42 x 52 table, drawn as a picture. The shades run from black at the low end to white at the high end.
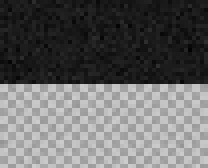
It is made of 2 by 1 panels. Panel 1,1: very low, fine-grained, faint in contrast. Panel 2,1: high, checkered.
